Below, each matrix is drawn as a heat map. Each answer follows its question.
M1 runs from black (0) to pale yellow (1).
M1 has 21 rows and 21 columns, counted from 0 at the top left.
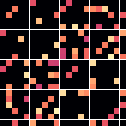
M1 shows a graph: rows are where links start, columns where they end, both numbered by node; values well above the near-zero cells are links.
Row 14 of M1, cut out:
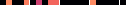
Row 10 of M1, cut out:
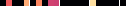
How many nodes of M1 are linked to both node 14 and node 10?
6
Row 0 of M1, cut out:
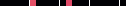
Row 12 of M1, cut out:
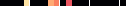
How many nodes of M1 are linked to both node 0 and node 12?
1
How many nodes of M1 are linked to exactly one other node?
1
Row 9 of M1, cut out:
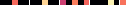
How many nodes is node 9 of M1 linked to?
7
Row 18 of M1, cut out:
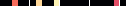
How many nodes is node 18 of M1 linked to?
4
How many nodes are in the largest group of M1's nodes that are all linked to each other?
3
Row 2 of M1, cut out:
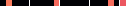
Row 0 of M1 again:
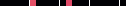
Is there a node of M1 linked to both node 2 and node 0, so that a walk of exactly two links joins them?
no
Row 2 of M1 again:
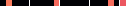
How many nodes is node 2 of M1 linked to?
4
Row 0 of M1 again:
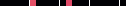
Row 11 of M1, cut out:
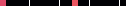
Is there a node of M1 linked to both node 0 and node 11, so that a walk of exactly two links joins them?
no
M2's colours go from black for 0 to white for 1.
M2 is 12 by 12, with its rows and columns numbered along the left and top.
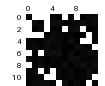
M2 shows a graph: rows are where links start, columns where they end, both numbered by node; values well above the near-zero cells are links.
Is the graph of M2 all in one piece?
no
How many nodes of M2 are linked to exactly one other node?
2
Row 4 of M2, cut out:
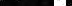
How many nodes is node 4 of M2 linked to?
2
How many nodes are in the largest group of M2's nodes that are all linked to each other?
3
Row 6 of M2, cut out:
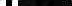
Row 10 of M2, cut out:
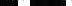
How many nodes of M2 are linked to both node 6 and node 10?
0
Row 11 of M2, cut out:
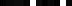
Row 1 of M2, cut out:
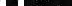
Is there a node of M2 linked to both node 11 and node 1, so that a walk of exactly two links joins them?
no
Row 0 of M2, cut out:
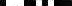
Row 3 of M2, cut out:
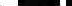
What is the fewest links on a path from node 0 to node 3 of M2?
1
